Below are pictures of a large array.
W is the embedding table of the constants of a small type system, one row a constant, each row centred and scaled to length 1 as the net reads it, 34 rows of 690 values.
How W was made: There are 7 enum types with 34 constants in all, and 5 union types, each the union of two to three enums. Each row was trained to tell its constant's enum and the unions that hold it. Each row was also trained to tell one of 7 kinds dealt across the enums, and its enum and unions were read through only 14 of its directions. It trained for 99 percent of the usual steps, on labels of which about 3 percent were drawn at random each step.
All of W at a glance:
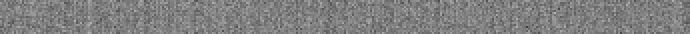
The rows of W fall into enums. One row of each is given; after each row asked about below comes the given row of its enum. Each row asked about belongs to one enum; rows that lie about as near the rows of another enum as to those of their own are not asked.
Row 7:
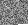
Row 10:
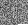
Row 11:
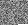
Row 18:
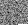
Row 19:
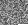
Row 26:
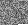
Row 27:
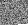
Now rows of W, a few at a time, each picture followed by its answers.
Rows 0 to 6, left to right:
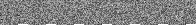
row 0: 18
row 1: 10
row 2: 26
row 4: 27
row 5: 19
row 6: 26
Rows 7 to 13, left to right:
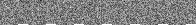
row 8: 7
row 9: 11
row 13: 10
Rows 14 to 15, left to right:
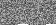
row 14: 10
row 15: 26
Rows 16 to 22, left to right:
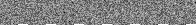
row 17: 27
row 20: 18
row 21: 19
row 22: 26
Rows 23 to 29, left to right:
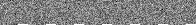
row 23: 7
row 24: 18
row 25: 27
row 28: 19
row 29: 11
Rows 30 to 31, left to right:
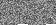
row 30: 10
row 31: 11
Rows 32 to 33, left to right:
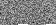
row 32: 18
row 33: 11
